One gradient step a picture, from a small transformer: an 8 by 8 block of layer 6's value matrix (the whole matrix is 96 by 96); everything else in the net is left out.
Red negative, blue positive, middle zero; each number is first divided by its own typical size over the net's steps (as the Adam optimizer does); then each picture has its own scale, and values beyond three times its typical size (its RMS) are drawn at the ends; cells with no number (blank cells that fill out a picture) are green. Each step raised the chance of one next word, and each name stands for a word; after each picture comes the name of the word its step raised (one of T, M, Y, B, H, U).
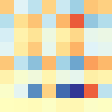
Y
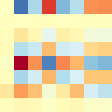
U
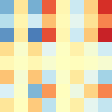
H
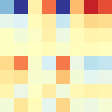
H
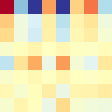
H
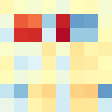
Y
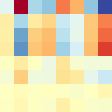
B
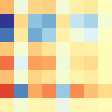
Y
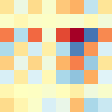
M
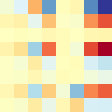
B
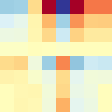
H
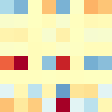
H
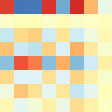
U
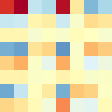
B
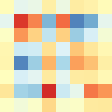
Y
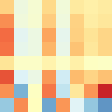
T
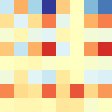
B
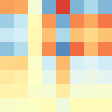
B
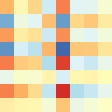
M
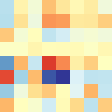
T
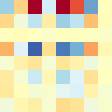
B
